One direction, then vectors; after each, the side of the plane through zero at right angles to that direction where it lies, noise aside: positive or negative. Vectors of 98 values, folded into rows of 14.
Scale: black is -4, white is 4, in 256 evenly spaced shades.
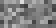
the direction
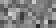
positive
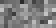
negative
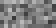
positive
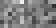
positive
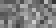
negative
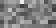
positive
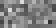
positive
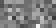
positive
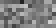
negative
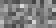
negative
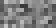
positive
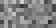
positive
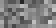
negative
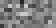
negative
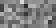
positive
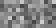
positive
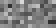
positive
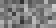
negative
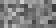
positive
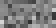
negative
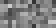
negative
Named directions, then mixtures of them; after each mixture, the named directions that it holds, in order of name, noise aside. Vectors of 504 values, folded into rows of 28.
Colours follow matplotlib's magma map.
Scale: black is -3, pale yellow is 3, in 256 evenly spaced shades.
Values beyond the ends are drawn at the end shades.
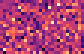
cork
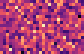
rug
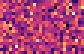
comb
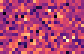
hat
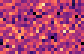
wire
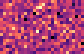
hat, wire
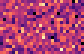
rug, wire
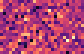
hat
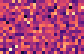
comb, rug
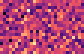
hat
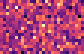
rug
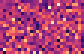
cork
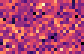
wire
